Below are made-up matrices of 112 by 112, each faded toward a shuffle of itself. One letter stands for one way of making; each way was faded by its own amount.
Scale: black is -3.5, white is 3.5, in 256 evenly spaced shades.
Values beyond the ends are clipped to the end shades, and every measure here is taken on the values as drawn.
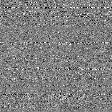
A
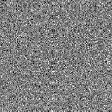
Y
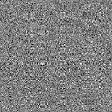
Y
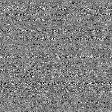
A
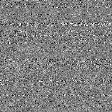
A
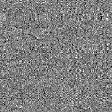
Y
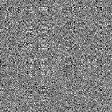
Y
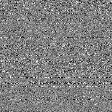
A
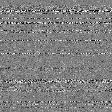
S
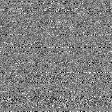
A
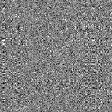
Y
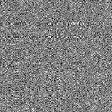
Y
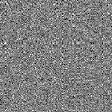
Y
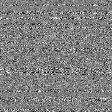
A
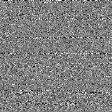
A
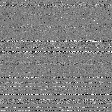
S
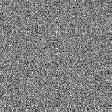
Y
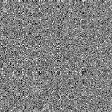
Y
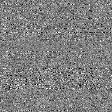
A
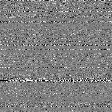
S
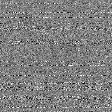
A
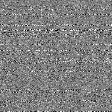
A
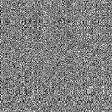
Y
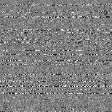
S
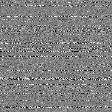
S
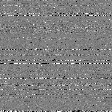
S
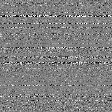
S
